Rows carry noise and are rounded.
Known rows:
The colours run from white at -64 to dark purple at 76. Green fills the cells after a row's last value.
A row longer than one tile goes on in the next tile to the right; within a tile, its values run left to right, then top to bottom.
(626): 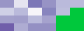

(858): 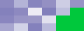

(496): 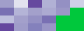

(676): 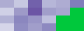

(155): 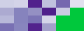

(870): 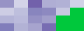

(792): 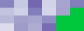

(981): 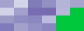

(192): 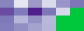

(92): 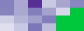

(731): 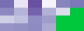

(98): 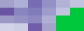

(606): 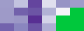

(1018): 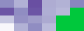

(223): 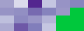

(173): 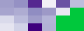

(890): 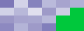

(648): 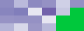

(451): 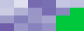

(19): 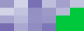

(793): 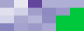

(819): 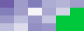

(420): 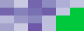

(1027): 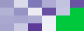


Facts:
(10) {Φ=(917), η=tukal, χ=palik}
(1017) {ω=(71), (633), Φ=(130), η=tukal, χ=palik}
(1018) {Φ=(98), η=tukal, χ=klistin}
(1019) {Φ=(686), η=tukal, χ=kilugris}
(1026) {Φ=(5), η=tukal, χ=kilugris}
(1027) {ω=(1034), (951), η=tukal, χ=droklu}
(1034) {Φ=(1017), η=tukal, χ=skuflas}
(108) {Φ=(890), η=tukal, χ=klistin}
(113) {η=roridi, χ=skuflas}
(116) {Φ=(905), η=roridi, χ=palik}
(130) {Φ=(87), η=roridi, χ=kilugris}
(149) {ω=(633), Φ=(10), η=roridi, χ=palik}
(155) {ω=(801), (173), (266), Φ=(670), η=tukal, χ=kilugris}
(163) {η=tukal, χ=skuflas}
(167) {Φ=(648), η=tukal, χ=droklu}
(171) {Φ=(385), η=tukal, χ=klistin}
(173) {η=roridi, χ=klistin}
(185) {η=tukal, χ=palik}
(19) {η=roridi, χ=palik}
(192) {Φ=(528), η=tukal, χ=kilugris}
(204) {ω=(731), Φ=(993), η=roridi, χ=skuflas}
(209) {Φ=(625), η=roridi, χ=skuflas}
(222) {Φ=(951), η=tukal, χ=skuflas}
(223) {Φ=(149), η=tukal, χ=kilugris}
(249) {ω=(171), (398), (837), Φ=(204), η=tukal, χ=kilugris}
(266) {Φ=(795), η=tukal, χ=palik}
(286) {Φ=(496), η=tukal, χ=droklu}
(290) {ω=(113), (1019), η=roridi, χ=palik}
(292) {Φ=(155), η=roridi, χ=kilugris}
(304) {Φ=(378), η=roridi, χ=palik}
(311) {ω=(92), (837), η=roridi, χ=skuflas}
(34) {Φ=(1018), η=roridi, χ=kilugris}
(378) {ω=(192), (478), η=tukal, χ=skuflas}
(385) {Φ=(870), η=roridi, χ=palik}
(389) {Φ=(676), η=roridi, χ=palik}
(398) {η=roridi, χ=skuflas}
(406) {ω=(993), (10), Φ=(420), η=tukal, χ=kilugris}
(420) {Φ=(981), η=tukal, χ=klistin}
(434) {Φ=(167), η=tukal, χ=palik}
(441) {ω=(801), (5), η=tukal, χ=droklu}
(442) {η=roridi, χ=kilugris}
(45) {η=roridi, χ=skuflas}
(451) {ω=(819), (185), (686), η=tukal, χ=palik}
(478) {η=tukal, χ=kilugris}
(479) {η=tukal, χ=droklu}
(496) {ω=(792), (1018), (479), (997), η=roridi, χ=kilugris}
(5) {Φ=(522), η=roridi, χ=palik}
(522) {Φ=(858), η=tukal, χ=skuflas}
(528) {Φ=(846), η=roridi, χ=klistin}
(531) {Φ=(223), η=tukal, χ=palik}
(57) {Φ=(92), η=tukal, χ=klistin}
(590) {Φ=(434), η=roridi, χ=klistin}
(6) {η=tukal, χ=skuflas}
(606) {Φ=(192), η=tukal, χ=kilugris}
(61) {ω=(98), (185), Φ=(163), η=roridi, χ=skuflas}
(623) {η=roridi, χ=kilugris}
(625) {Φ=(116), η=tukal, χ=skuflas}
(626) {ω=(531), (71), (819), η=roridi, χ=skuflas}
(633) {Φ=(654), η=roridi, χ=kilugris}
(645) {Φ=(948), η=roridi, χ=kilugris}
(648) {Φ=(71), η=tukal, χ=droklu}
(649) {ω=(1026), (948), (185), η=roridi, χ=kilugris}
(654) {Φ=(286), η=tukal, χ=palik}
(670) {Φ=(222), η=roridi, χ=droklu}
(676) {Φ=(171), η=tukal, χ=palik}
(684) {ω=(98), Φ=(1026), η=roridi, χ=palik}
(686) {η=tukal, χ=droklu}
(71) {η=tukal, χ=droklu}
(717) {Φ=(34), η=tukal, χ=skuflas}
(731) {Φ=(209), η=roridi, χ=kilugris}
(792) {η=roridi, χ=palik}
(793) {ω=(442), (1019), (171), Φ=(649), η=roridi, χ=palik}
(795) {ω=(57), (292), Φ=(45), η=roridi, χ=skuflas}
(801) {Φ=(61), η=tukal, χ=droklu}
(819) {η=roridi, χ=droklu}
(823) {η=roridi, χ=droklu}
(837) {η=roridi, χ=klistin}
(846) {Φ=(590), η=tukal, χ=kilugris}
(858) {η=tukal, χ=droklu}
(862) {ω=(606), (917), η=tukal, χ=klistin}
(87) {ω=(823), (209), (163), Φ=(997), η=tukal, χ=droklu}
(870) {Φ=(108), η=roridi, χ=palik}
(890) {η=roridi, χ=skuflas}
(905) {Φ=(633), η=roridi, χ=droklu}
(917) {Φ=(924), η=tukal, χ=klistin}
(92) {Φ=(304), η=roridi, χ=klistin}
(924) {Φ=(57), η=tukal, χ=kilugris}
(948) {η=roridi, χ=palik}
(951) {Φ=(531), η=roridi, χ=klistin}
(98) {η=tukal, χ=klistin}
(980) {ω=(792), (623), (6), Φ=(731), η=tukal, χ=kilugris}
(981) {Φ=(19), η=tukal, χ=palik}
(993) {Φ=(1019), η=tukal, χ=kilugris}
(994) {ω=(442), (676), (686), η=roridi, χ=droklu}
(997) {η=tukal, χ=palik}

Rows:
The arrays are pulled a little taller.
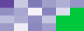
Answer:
(905)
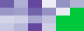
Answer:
(951)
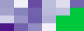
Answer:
(406)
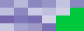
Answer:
(163)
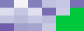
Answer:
(204)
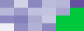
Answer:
(6)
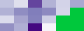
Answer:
(862)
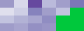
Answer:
(304)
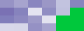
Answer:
(71)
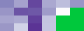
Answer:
(917)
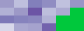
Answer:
(997)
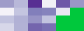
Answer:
(5)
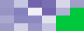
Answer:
(87)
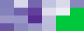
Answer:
(993)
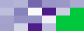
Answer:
(441)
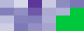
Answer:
(1026)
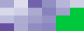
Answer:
(290)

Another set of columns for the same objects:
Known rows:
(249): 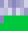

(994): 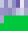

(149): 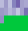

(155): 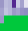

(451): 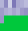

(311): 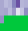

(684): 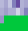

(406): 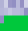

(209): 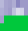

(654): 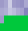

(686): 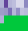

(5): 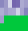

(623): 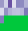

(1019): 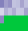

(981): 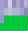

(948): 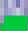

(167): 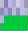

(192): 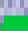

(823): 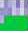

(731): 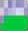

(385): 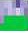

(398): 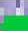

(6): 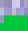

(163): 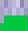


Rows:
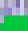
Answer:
(905)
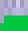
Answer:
(625)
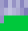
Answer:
(10)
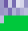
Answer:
(801)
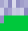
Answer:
(633)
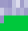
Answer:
(1026)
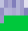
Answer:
(378)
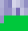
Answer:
(1018)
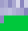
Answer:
(223)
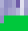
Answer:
(92)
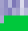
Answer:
(173)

